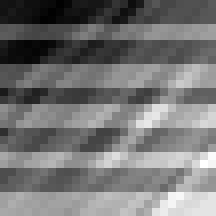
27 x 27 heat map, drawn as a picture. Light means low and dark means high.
The ninth with the highest average is the top left. The bottom right is the ninth with the lowest average. Values rise toward the top left. Horizontal stripes repeat 5 times down the table.
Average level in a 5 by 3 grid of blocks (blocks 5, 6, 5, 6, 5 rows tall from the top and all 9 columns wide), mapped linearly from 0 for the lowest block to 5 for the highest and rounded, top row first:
5 4 3 / 4 3 2 / 3 2 1 / 3 2 1 / 2 1 0
